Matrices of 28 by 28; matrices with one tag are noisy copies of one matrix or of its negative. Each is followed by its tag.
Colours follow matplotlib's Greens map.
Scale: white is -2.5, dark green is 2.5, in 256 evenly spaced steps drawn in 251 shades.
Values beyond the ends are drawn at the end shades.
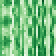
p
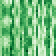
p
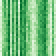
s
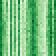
s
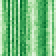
s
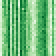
s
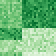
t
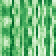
p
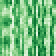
p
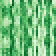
p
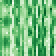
p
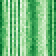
s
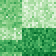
t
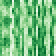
p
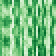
p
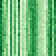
s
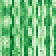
p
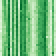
s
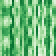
p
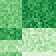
t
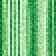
s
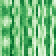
p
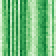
s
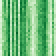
s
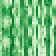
p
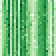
s
